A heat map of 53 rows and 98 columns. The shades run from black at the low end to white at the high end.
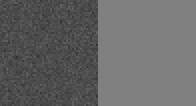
The table splits into one row of 2 panels. Panel 1,1: low, fine-grained, faint in contrast. Panel 1,2: middling, flat.
